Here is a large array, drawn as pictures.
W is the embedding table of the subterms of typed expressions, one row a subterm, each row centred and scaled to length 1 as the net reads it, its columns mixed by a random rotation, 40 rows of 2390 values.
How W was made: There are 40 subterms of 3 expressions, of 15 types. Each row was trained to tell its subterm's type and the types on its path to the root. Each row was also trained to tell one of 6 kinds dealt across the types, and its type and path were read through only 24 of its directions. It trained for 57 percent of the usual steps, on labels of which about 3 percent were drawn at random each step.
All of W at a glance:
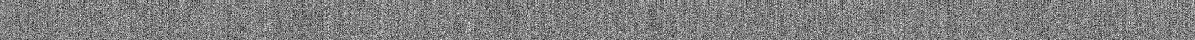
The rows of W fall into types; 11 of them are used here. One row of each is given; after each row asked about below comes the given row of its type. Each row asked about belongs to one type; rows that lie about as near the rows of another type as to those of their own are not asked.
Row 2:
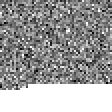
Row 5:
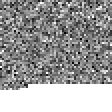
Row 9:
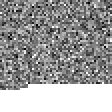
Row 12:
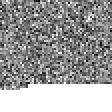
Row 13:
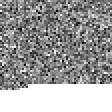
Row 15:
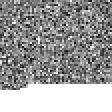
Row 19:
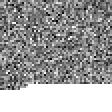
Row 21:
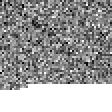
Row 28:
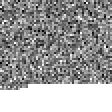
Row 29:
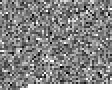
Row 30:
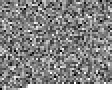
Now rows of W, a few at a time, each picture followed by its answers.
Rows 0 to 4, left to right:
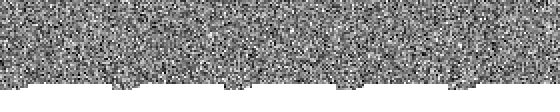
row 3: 9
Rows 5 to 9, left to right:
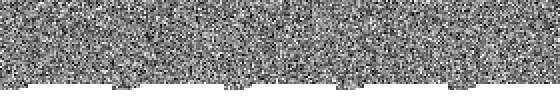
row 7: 12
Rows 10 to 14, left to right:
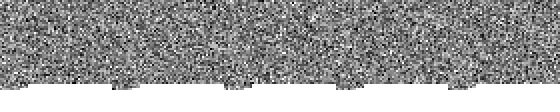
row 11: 19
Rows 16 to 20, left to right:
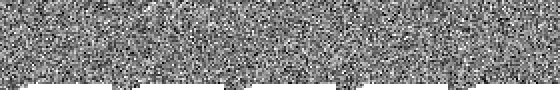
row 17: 5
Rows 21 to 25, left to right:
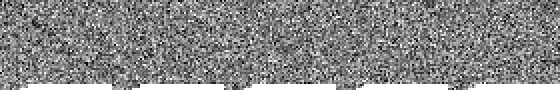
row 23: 29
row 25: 19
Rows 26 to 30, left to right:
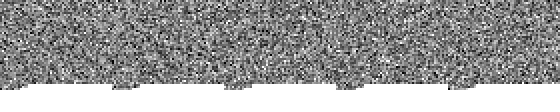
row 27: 9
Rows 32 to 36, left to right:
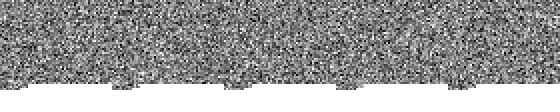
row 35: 21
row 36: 13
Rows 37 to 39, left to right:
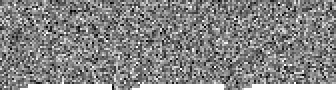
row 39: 28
